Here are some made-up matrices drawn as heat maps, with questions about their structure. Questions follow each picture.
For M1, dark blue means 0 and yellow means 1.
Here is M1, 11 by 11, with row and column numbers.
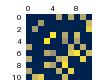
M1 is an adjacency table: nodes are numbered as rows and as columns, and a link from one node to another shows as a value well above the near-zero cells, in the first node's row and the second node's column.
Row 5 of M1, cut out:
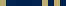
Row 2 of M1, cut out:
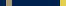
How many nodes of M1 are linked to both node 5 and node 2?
0
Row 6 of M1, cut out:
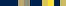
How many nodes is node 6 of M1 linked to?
5
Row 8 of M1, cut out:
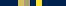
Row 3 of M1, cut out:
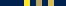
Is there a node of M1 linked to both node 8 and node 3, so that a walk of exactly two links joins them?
yes
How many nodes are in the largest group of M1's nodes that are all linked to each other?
4
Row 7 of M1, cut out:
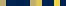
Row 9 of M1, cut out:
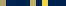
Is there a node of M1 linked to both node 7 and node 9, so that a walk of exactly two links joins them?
yes
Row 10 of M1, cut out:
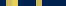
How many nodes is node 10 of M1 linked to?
3
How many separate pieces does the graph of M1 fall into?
1
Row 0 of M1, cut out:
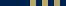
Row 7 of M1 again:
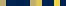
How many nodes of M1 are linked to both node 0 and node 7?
2
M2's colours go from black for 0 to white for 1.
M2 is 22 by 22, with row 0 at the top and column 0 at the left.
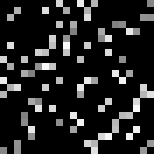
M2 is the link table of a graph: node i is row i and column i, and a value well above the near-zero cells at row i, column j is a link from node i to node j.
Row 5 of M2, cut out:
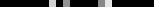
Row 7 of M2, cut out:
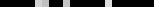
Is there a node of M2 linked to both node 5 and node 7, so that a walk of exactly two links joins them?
yes
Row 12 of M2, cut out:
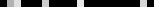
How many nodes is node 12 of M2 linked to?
5
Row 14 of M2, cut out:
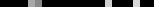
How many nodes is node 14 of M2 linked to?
4
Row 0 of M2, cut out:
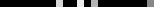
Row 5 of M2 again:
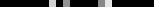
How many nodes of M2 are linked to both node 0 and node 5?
0
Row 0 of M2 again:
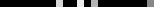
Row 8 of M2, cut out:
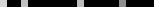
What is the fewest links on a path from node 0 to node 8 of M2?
1
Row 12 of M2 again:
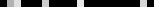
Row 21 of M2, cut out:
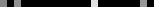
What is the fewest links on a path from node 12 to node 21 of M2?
2
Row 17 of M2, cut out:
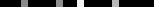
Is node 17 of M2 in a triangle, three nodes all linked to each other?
yes
